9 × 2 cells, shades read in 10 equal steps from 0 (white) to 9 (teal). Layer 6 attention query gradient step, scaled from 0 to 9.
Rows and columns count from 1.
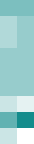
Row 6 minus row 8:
-2 -5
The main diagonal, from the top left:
5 4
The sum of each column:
33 35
